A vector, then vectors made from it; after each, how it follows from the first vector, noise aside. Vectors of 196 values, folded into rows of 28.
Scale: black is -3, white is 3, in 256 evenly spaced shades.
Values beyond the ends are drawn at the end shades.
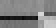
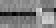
wrapped around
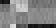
wrapped around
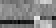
wrapped around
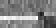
negated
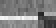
negated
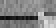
copied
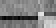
copied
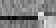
copied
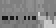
partly zeroed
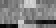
wrapped around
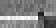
negated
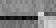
copied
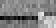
copied
